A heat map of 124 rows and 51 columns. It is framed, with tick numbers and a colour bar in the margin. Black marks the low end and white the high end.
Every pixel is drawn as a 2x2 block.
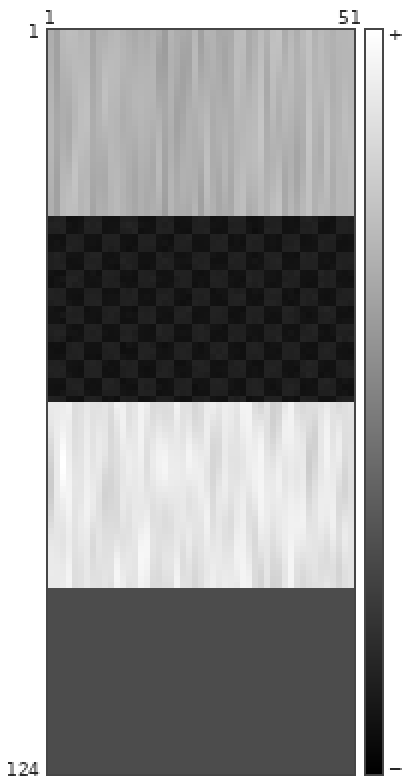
It is made of 4 by 1 panels. Panel 1,1: high, streaked downward, faint in contrast. Panel 2,1: very low, checkered, faint in contrast. Panel 3,1: very high, streaked downward, faint in contrast. Panel 4,1: low, flat.
